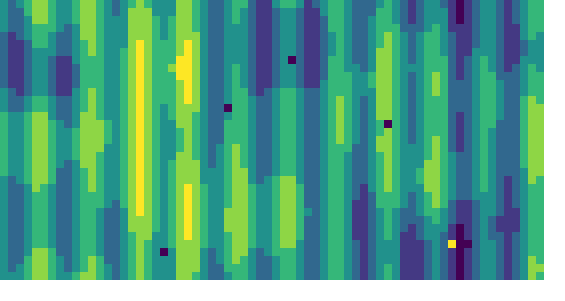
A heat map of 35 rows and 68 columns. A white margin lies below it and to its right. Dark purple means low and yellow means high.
Five lone cells stand out: one far higher and four far lower than their neighbours. The ninth with the lowest average is the bottom right. Upright stripes repeat 11 times across the table.
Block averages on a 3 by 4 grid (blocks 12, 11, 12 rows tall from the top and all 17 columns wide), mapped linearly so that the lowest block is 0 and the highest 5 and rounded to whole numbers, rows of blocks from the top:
2 3 2 1
4 4 3 3
3 5 2 0
